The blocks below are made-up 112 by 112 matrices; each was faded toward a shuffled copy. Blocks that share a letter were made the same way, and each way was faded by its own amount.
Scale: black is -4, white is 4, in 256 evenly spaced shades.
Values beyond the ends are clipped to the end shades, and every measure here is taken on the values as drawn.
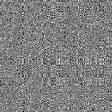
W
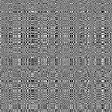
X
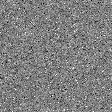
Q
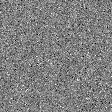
Q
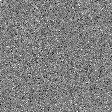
Q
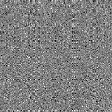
W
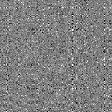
W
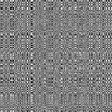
X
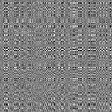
X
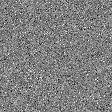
Q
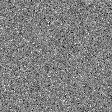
Q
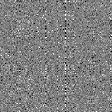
W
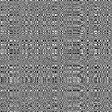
X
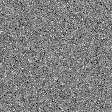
Q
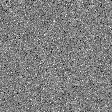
Q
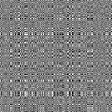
X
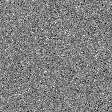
Q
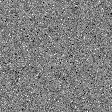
Q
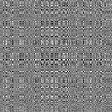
X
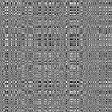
X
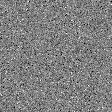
Q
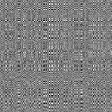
X
